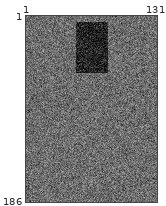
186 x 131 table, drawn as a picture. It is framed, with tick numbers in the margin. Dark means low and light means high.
An odd patch, lower than its surroundings, sits in the top middle. The ninth with the lowest average is the top middle. No regular stripes run through it.
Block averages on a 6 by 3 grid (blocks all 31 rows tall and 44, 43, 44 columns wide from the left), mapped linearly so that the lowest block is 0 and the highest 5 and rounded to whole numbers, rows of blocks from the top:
5 0 5 / 5 0 5 / 5 5 5 / 5 5 5 / 5 5 5 / 5 5 5
